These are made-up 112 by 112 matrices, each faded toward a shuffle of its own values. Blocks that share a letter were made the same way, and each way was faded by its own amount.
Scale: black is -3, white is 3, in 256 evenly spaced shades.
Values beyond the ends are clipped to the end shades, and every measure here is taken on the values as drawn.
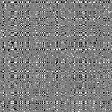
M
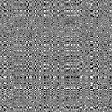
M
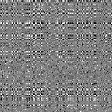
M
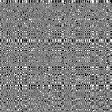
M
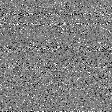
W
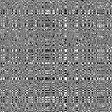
M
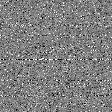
W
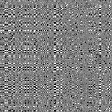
M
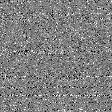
W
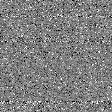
W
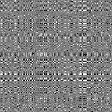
M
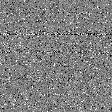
W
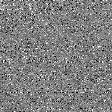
W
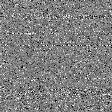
W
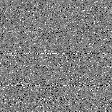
W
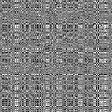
M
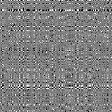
M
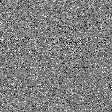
W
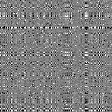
M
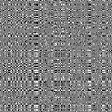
M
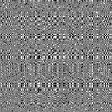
M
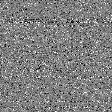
W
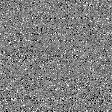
W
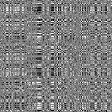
M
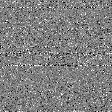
W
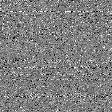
W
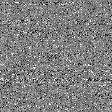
W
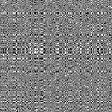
M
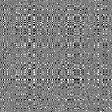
M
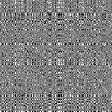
M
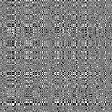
M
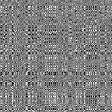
M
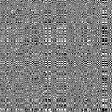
M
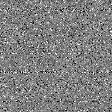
W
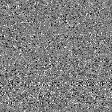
W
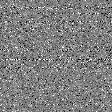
W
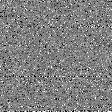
W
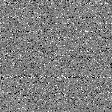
W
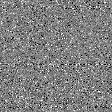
W
